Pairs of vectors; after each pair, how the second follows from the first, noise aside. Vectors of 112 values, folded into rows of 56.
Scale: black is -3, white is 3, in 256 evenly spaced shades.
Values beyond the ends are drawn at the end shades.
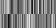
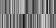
wrapped around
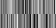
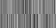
shrunk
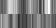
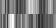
wrapped around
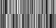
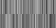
shrunk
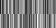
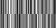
wrapped around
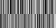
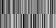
wrapped around
